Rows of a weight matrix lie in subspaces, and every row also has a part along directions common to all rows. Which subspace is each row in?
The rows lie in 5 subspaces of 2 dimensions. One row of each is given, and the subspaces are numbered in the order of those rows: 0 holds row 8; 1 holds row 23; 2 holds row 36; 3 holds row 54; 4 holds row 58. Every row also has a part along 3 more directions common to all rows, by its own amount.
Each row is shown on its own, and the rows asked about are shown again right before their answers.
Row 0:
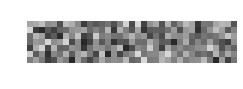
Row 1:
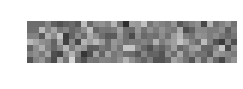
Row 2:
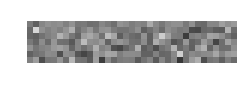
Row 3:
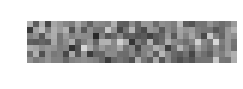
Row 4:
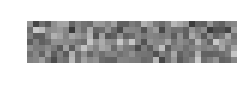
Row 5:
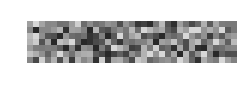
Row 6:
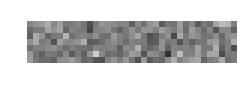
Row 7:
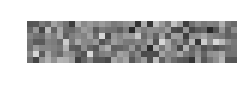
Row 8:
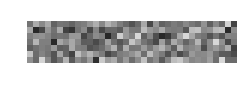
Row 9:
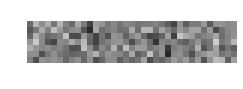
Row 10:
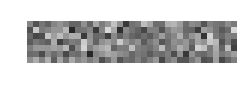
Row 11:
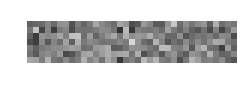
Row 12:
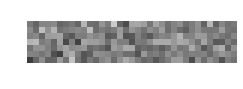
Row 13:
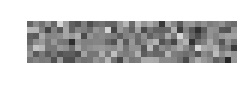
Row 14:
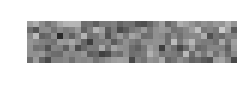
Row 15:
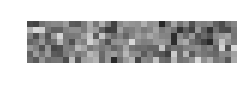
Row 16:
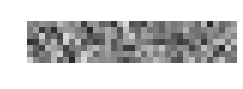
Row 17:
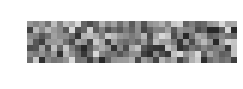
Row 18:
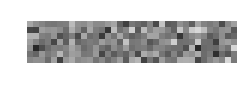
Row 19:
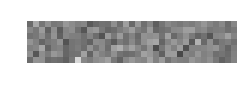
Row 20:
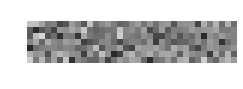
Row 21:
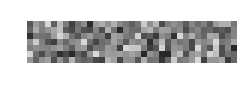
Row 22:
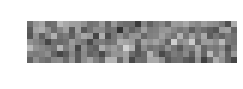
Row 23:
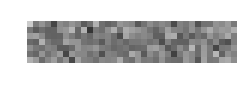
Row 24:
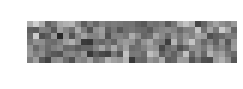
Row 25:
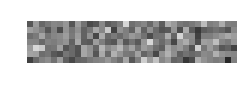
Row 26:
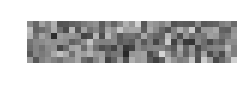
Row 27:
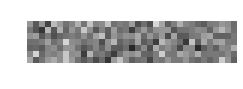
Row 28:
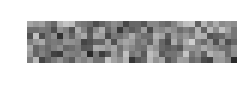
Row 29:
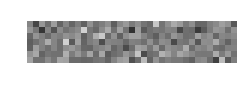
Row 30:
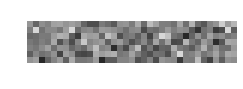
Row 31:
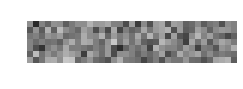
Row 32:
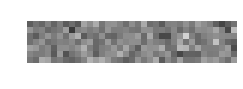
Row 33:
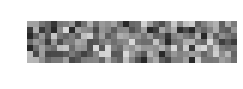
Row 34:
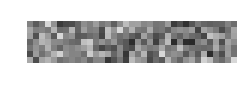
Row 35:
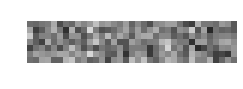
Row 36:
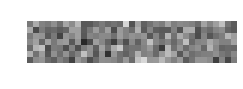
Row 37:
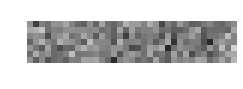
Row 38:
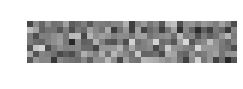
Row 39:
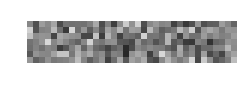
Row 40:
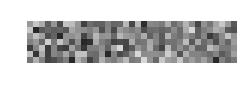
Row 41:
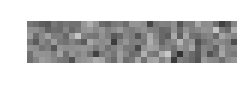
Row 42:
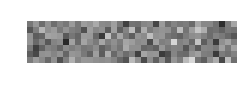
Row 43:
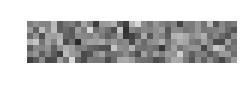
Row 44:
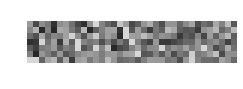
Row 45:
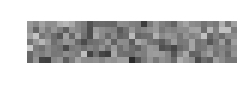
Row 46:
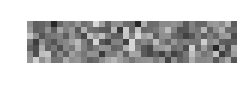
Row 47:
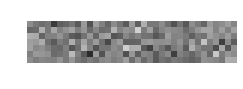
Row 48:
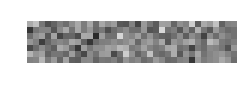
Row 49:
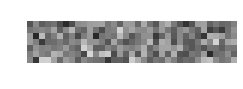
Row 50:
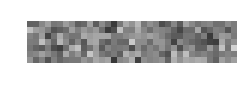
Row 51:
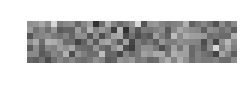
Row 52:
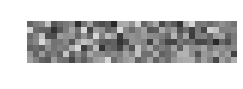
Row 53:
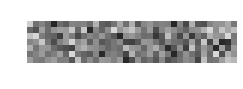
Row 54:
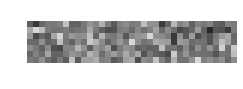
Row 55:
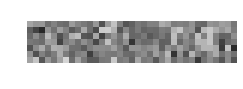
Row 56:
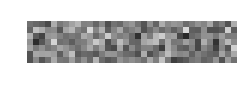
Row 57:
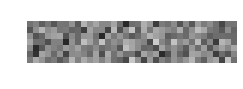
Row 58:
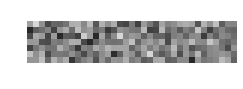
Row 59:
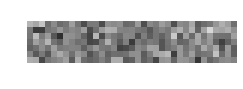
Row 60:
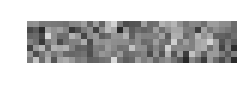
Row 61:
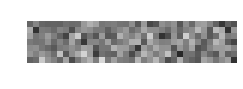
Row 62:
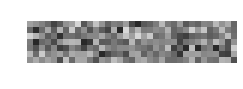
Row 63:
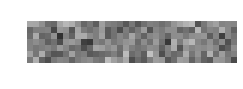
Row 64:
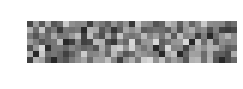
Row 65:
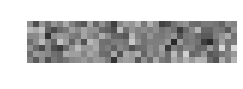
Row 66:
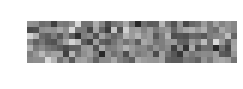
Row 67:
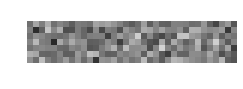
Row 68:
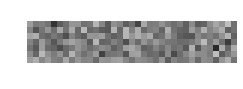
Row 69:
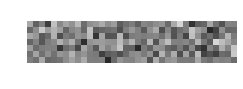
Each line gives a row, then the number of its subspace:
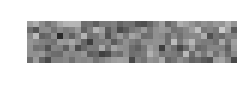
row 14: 4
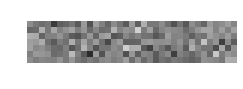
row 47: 1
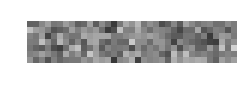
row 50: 3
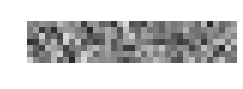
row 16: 1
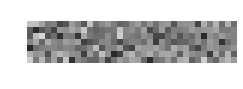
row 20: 4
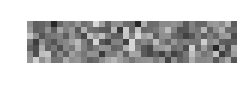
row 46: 1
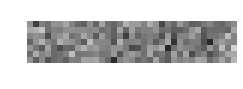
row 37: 3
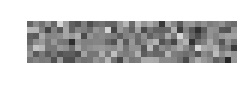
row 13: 2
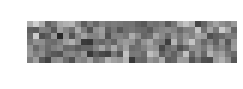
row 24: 4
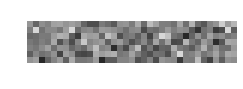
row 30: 0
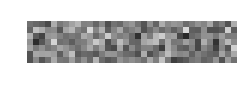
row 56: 0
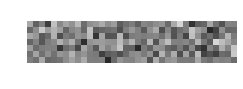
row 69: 3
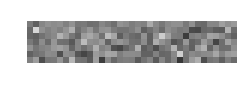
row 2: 0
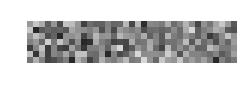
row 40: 2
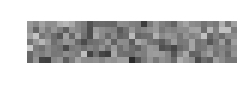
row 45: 4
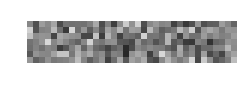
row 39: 4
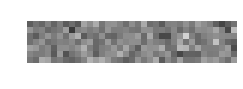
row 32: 0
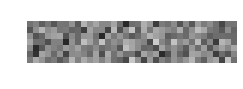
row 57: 2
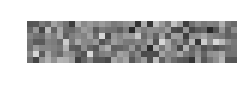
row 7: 2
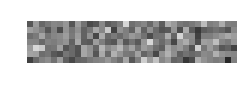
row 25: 2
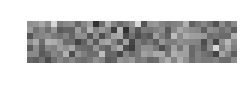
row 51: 1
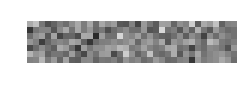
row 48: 4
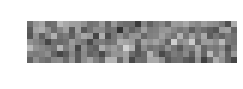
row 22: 4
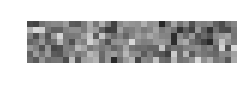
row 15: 3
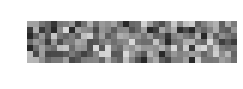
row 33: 4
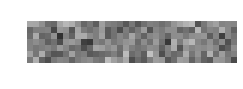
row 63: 4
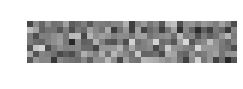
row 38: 2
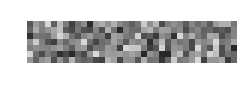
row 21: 0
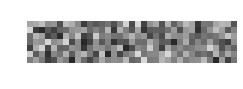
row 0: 2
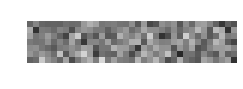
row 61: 0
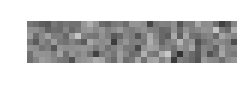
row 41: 0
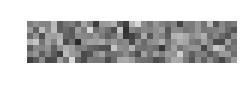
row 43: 1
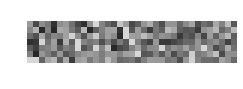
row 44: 1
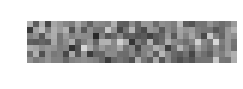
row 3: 3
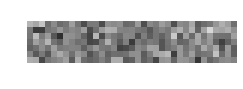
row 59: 3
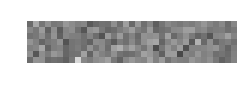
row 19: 2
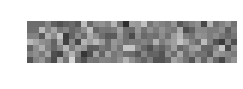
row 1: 1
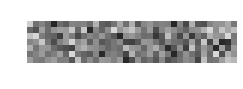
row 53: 1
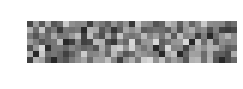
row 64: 2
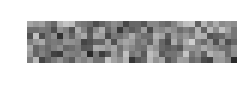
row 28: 4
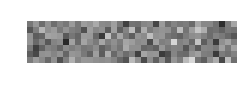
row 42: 2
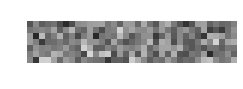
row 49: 4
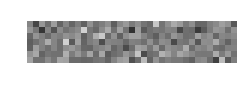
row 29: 2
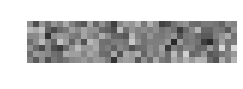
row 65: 3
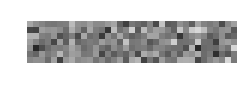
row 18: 2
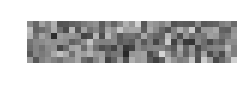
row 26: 4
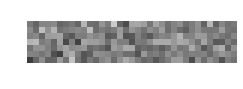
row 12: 1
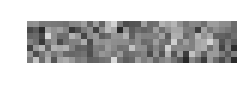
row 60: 3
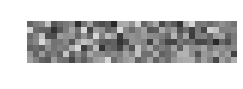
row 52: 3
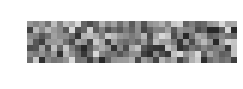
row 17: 0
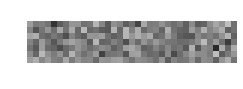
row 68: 1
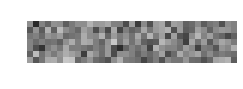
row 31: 2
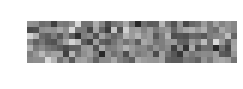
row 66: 1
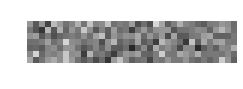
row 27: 2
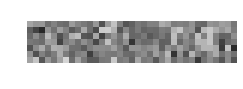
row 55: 3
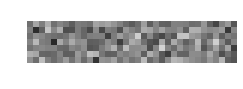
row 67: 0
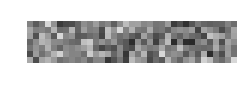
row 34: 4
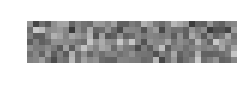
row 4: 3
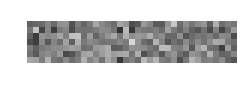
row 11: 1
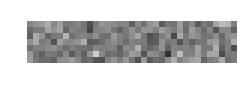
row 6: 0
